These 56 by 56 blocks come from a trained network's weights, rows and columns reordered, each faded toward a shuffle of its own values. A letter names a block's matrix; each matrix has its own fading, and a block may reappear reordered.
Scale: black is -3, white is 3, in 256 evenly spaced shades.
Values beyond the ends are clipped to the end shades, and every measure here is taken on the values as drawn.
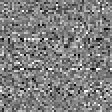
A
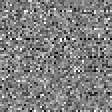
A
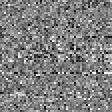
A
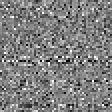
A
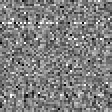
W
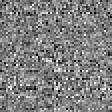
A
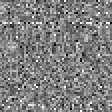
W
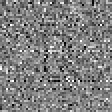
A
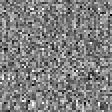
W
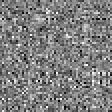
A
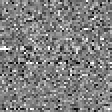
A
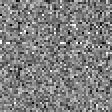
W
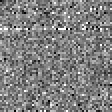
W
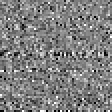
A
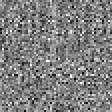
A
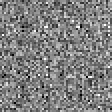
W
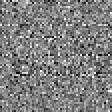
A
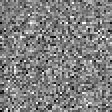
A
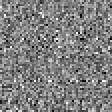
W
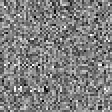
W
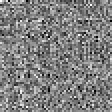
W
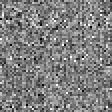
W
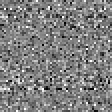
A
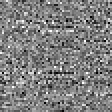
A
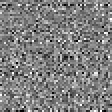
A
